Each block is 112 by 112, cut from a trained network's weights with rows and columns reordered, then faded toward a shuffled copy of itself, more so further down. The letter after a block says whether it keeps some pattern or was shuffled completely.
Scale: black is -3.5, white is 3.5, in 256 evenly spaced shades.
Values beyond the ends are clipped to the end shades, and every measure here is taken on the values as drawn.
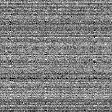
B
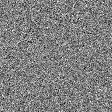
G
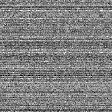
B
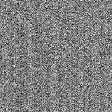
B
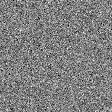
G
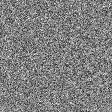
G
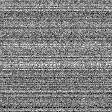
B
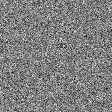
G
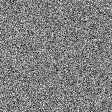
G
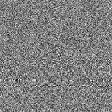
B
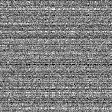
B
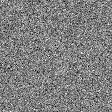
G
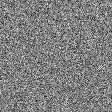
G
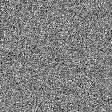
G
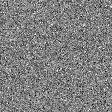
G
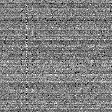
B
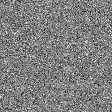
G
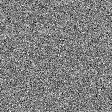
G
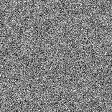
G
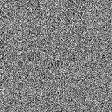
B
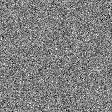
G
